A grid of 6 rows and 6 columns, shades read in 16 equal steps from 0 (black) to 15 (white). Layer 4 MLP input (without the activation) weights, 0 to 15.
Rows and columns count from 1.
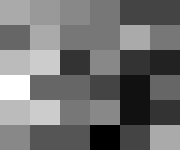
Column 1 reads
10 6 11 15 11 8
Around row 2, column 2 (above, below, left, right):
9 12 6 7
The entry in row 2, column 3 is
7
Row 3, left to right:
11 12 3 8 3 2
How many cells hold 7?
5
